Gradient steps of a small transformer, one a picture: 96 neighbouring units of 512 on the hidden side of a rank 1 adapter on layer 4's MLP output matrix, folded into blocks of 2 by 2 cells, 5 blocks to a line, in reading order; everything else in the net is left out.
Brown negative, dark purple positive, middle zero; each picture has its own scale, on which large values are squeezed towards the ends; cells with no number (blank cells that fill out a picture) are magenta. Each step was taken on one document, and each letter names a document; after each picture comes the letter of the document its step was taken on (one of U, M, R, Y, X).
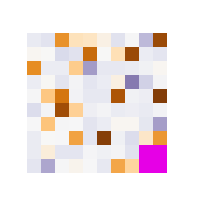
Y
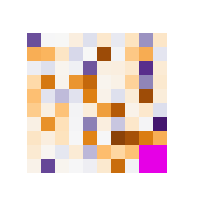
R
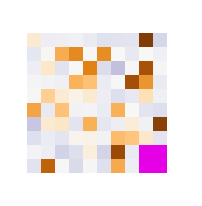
R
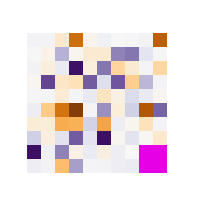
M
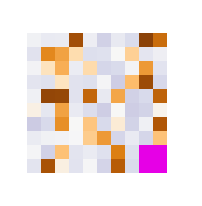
Y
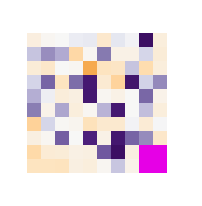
R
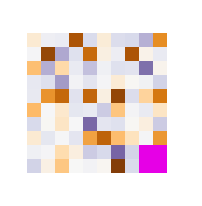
Y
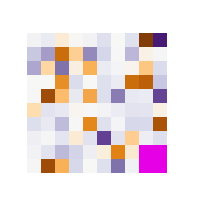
Y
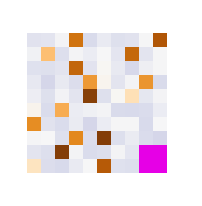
M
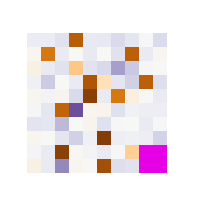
M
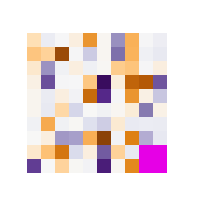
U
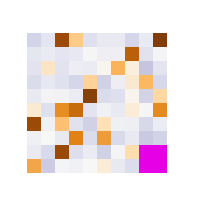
M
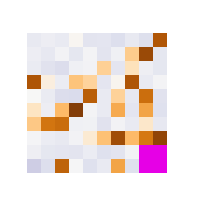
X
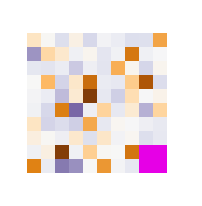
M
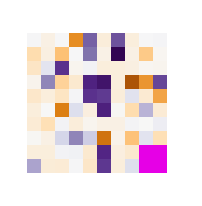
U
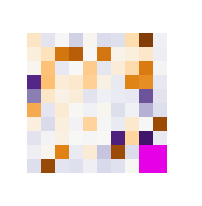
R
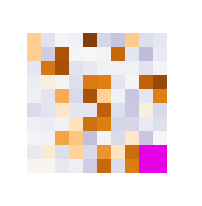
U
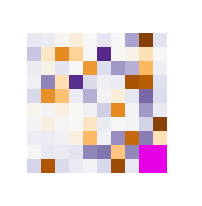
R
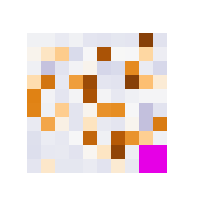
R
